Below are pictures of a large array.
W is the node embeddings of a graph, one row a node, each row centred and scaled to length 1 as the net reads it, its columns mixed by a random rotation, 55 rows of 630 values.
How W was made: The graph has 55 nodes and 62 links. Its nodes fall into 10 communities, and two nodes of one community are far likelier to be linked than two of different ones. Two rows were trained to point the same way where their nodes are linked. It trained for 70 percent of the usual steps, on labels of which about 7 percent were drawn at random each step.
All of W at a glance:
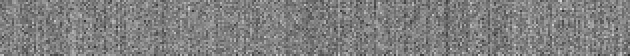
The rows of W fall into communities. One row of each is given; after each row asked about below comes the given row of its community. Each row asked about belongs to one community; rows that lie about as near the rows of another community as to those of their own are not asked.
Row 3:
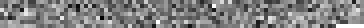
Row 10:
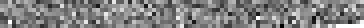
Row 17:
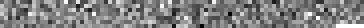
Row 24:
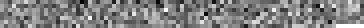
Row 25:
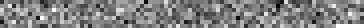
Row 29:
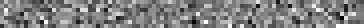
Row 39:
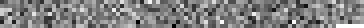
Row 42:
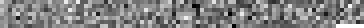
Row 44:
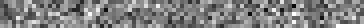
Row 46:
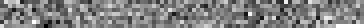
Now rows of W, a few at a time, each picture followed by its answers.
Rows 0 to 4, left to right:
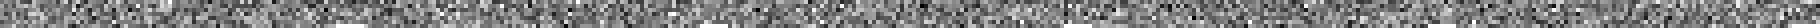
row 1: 46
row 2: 42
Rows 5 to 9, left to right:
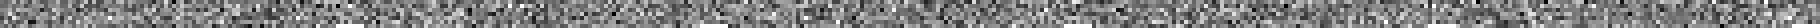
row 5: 42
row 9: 46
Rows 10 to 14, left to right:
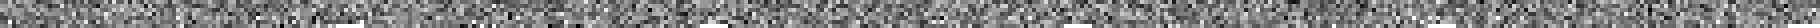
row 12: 29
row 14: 24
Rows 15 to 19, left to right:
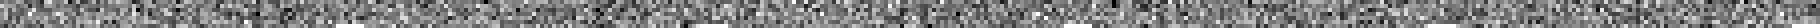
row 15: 17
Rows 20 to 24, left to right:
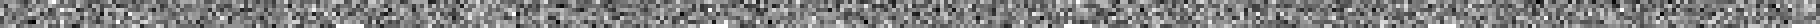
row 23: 44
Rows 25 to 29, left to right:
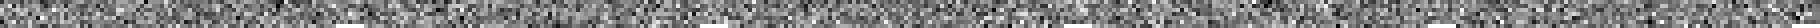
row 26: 44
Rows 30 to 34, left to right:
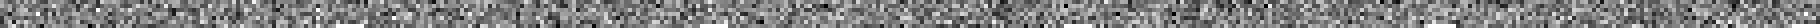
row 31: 44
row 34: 25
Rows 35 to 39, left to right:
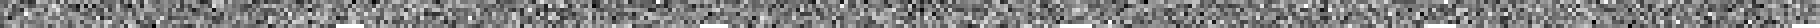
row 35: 3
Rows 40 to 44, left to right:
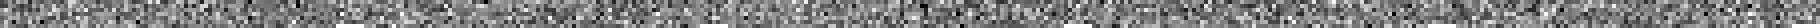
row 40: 39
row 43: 24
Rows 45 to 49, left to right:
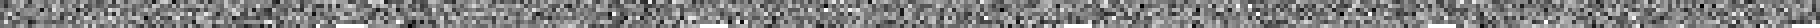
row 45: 42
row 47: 10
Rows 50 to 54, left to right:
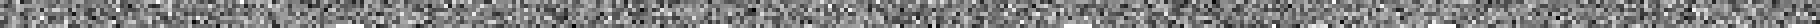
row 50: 24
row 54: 25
